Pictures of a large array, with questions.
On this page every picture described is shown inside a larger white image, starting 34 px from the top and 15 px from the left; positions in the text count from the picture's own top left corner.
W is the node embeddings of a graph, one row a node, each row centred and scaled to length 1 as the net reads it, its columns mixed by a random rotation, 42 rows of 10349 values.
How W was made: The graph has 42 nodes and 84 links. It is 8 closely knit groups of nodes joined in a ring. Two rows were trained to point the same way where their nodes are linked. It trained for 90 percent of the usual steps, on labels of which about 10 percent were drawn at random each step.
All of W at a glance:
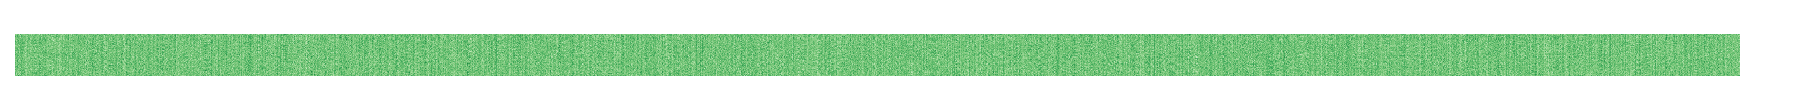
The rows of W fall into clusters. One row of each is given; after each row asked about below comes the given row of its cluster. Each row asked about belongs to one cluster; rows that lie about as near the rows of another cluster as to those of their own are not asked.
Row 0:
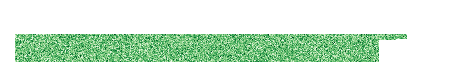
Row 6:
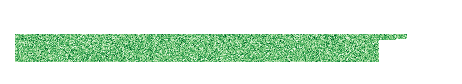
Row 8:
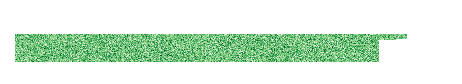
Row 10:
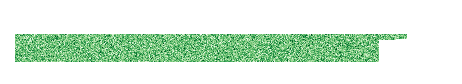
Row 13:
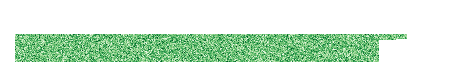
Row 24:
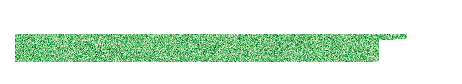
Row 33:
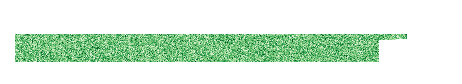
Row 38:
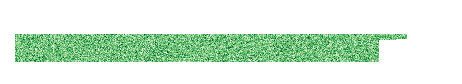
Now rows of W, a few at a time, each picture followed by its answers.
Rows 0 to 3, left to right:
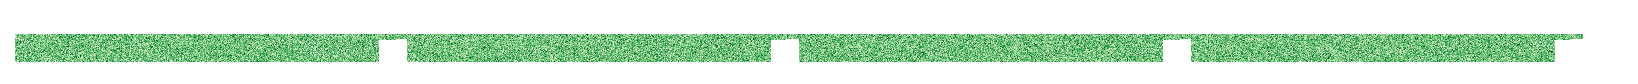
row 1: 33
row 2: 24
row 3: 33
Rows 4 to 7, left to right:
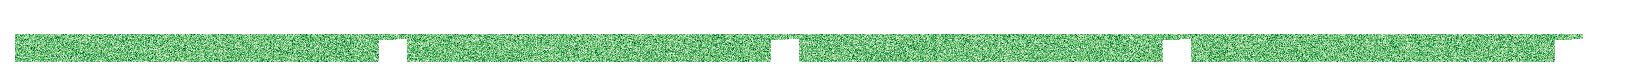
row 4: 33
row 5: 33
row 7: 24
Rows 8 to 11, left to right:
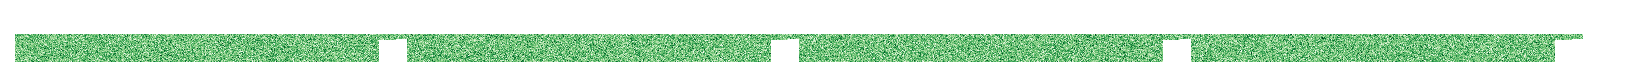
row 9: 24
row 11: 0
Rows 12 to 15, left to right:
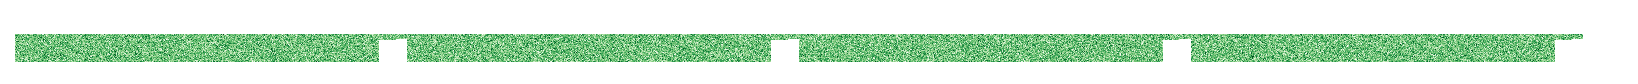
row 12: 8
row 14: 10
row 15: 0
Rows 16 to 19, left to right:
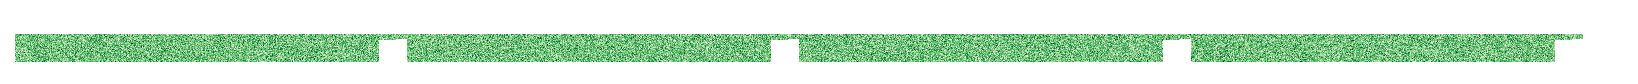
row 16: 13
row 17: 0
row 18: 6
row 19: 8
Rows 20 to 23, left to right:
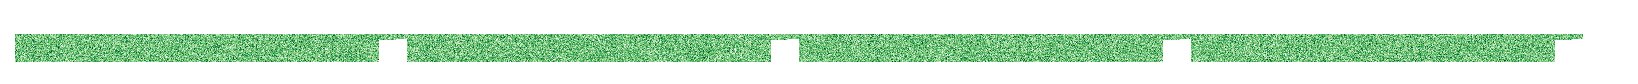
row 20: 24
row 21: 13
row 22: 38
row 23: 38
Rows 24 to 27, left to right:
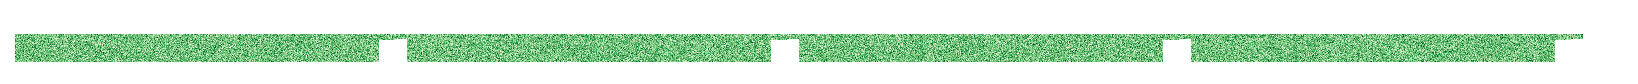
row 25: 0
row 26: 10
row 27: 33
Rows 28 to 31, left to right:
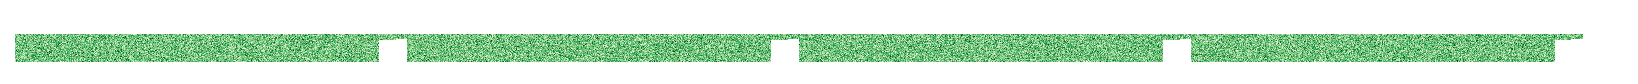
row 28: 24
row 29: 38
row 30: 6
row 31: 10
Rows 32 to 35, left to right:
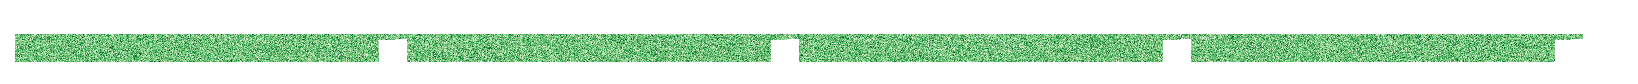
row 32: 10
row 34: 33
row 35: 10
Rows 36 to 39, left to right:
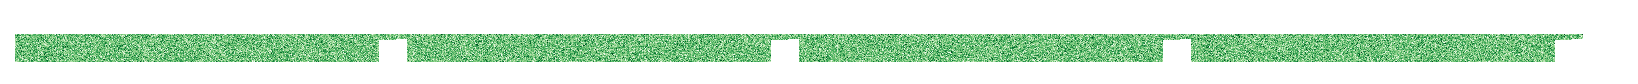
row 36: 8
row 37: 38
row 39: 6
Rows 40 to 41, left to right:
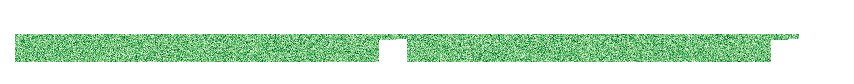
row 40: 38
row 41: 6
